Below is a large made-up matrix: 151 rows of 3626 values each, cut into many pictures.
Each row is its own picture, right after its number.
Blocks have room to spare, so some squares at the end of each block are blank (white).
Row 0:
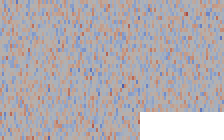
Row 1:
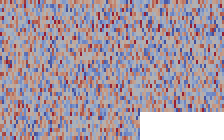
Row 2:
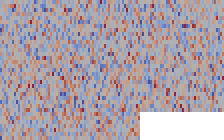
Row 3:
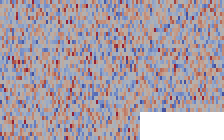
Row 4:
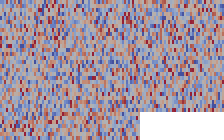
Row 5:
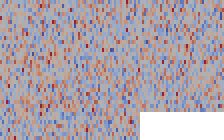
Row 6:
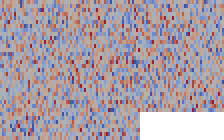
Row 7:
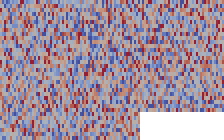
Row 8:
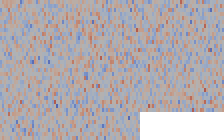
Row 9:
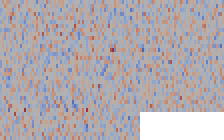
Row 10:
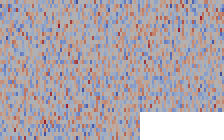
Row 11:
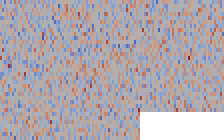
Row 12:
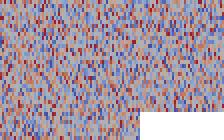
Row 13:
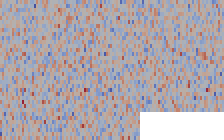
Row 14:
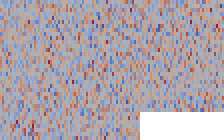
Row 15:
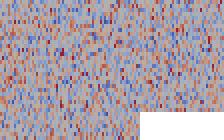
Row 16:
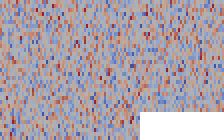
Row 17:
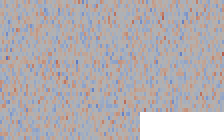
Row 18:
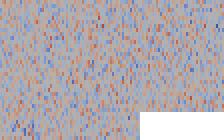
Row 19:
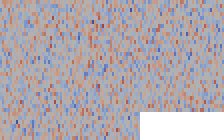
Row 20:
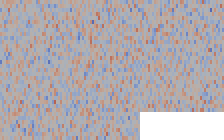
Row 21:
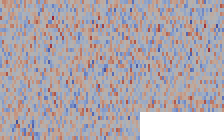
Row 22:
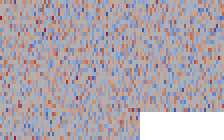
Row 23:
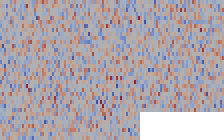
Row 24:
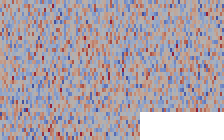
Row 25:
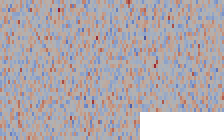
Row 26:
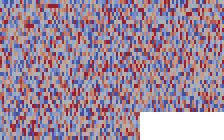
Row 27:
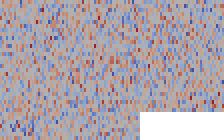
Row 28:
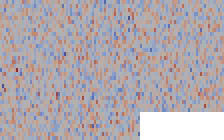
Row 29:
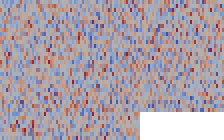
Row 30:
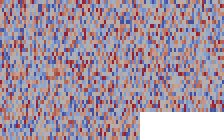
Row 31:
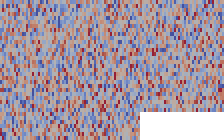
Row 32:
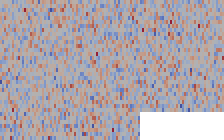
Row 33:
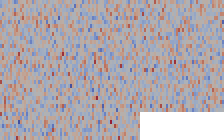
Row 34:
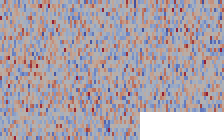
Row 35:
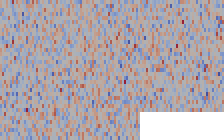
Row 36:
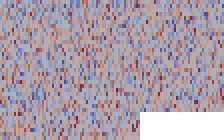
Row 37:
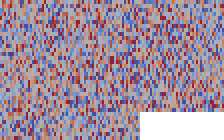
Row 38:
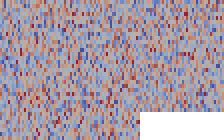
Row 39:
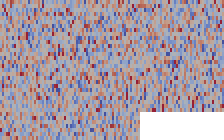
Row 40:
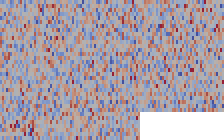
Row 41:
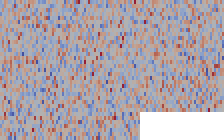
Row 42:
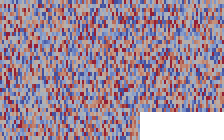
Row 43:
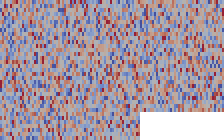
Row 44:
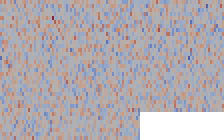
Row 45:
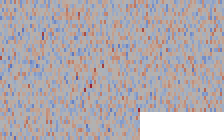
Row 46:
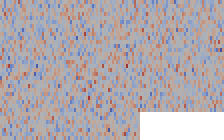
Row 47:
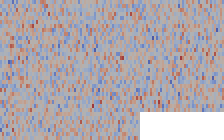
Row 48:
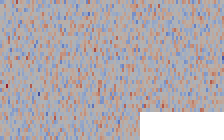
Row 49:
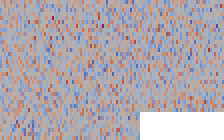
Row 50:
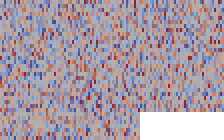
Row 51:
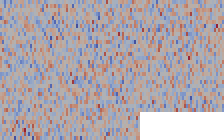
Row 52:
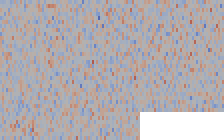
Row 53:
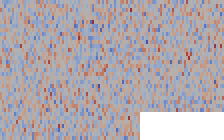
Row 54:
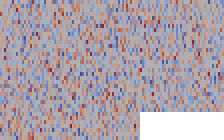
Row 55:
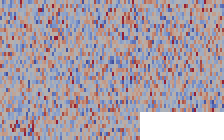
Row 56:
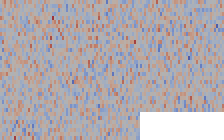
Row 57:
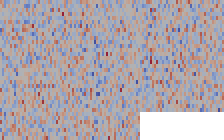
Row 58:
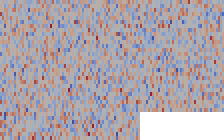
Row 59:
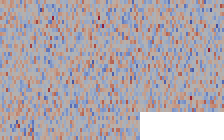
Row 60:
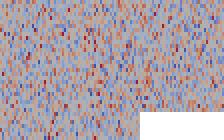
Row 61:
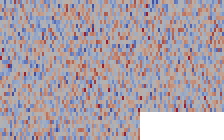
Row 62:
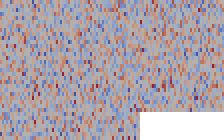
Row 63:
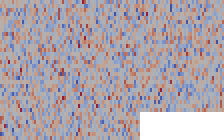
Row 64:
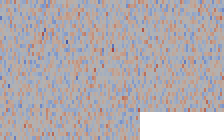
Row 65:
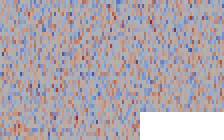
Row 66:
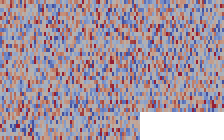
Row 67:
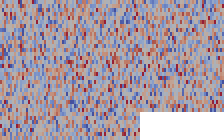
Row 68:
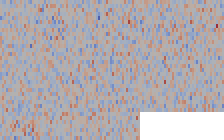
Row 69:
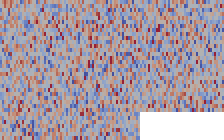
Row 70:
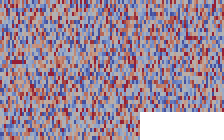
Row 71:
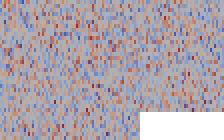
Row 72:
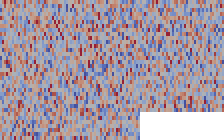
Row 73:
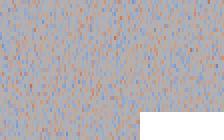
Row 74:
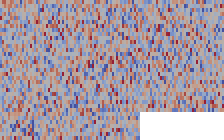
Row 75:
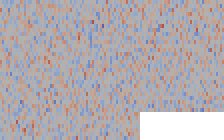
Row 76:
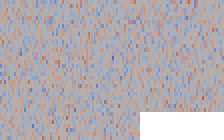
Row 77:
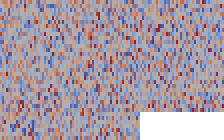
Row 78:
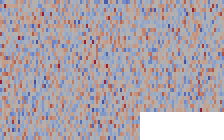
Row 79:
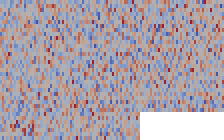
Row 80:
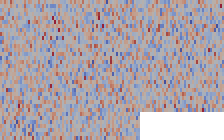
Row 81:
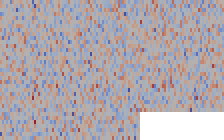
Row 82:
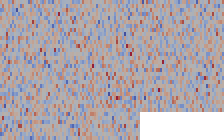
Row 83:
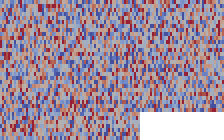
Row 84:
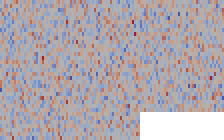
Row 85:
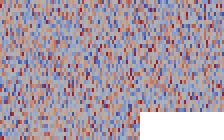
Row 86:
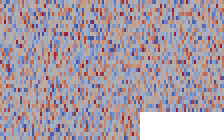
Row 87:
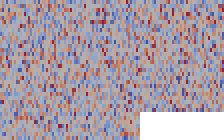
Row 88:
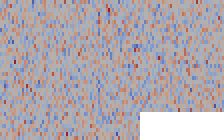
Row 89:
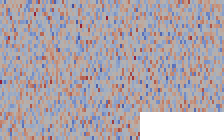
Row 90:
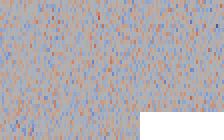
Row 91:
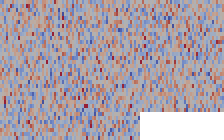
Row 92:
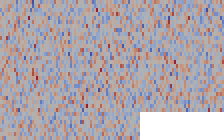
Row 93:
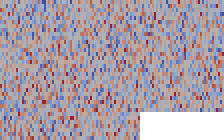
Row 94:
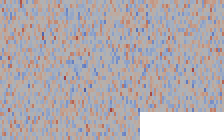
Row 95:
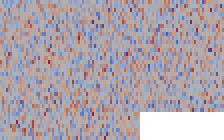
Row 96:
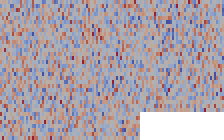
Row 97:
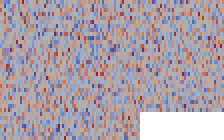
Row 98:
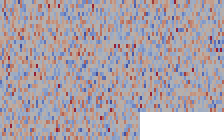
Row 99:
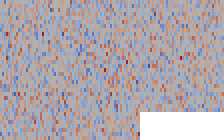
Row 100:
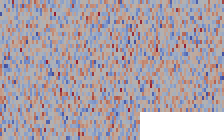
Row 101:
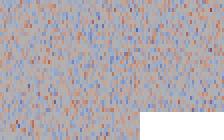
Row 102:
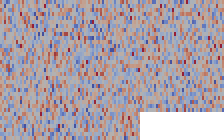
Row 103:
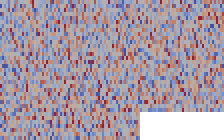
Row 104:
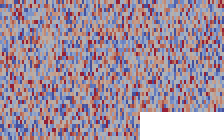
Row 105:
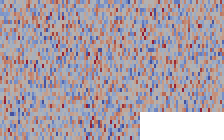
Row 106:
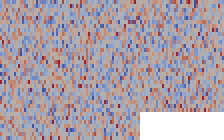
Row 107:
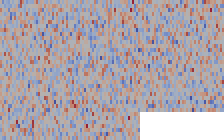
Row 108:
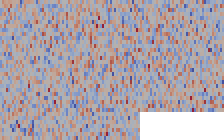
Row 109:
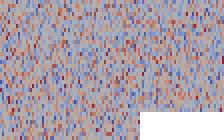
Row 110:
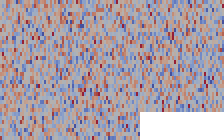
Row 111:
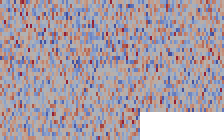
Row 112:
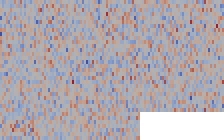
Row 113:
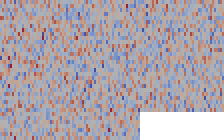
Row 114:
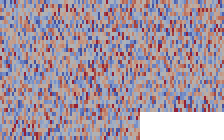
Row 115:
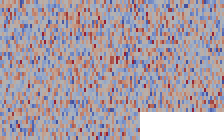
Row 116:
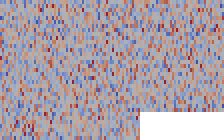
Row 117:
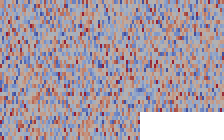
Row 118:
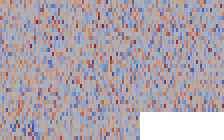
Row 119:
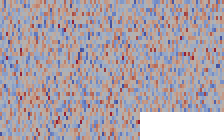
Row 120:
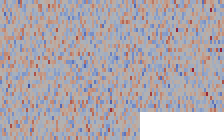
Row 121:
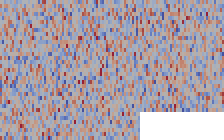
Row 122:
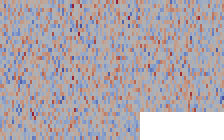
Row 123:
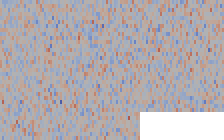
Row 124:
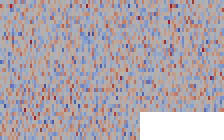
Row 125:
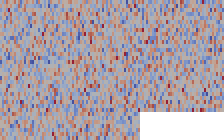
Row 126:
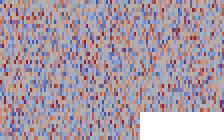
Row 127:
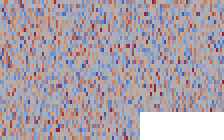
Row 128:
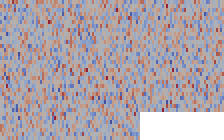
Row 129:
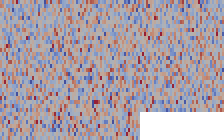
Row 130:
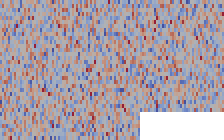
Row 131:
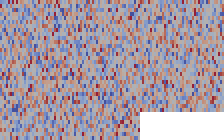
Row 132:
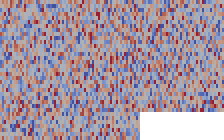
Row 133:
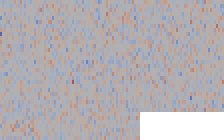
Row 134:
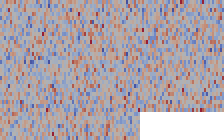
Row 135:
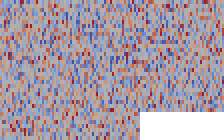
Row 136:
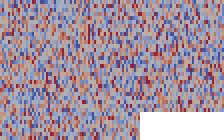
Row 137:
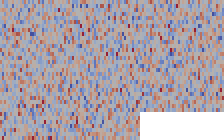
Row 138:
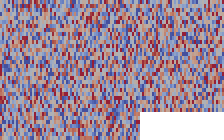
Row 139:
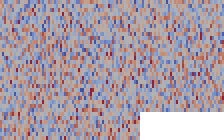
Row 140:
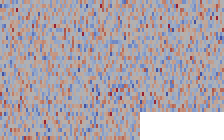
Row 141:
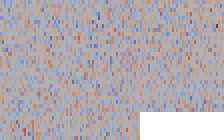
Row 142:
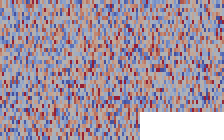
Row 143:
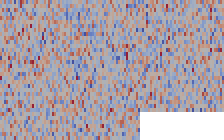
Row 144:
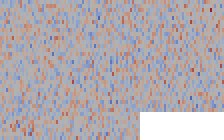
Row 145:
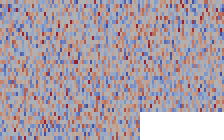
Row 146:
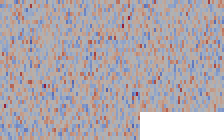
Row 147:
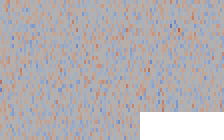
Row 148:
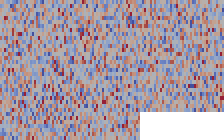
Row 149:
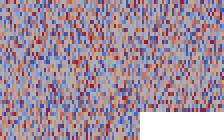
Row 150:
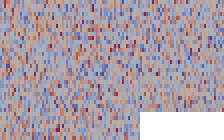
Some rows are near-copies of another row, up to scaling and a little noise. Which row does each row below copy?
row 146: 104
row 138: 100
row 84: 43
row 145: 10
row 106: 76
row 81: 62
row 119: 38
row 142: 35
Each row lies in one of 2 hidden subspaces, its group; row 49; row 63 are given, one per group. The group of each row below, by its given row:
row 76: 63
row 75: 49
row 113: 49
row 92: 63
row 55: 49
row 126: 63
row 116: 49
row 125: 49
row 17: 63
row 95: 49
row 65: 63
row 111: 49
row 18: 49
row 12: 49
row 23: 63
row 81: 63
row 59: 49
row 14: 49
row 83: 49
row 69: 49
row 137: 63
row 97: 49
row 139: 63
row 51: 49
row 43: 63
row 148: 63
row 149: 49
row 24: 63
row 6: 49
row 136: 63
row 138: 63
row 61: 49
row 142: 63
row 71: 49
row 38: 63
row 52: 49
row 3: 63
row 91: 63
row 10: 63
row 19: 49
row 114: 49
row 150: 49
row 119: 63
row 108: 49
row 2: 63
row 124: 63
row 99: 63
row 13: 63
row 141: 49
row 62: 63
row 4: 49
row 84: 63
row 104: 63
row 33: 63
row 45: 49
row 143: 49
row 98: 49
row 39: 63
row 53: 49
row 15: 63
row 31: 63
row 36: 63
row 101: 49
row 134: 49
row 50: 49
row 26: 49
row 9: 49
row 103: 63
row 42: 63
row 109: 63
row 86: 49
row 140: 63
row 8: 49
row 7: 49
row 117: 63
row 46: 49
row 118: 49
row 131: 63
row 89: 63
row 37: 49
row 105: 63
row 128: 63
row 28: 63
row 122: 63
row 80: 49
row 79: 49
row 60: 63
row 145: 63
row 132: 49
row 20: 49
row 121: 63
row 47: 63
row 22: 49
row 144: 49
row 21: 49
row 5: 49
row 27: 49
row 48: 63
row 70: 63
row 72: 49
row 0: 63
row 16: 63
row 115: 49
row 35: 63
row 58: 63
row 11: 49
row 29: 49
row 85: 63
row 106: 63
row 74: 49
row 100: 63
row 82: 63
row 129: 63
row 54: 63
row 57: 63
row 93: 63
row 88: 63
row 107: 49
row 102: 49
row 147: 63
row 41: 63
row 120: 49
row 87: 49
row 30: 49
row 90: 49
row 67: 49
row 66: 49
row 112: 49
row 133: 49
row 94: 49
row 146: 63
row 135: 49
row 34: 49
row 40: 49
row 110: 63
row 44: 49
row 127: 49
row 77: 49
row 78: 63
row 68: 49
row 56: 49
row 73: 63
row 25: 63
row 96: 63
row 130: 63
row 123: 49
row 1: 49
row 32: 63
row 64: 49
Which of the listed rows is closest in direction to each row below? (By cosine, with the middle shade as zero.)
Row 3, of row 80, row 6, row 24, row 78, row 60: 78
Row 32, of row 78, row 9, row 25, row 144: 25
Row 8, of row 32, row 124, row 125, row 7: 125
